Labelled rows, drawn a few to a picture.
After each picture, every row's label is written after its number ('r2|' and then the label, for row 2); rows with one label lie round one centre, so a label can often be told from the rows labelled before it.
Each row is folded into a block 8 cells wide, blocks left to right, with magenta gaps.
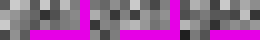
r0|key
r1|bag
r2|key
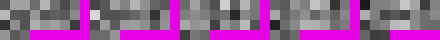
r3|bag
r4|bag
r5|key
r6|bag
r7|bag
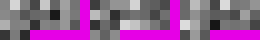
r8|key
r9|bag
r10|key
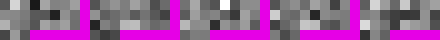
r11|key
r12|bag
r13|key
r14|bag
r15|key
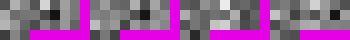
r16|key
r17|key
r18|bag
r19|bag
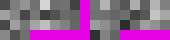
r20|bag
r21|key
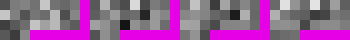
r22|bag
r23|key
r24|key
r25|key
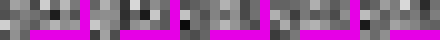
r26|key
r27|key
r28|bag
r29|bag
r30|bag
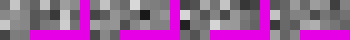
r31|key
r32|key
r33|bag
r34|bag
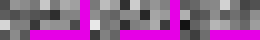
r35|key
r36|key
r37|bag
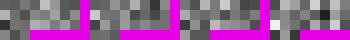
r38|bag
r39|bag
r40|bag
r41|key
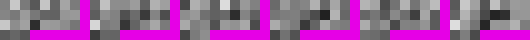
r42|key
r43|key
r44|key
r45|key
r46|key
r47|key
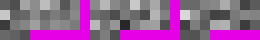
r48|bag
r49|key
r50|bag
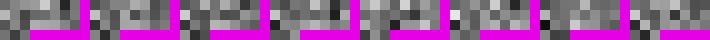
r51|bag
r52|bag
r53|bag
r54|bag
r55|key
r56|bag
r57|bag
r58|bag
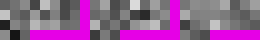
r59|bag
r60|key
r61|bag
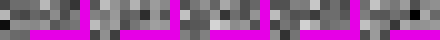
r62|bag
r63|key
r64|bag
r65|bag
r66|key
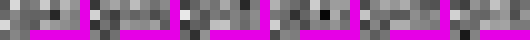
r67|key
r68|bag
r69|bag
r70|key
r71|bag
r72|bag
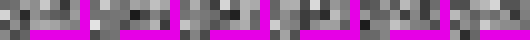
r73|bag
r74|key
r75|key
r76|key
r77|bag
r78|bag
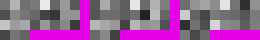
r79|key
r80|key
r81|bag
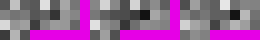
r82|key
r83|key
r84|key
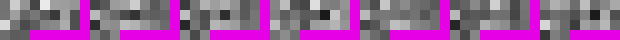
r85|key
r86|bag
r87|bag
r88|key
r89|bag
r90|bag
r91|key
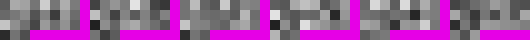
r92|key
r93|bag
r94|key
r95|bag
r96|key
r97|bag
